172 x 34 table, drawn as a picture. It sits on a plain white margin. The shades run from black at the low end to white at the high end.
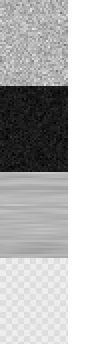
The table splits into 4 rows of 1 panel. Panel 1,1: high, fine-grained. Panel 2,1: very low, fine-grained, faint in contrast. Panel 3,1: high, streaked across, faint in contrast. Panel 4,1: very high, checkered, faint in contrast.
